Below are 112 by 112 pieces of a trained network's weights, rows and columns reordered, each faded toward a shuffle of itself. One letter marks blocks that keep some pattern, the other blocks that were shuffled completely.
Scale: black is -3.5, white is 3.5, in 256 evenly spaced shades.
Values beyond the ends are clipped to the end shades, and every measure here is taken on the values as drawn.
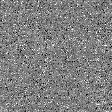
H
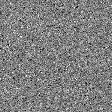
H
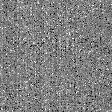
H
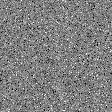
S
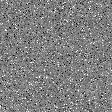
S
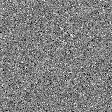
S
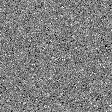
S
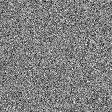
H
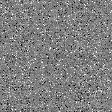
H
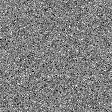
S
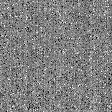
H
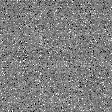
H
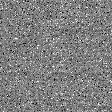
H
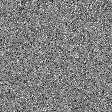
S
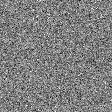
S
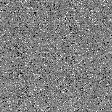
H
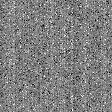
H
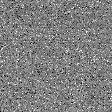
H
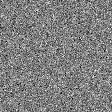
S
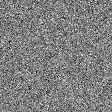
S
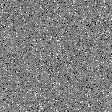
S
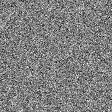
S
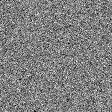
S
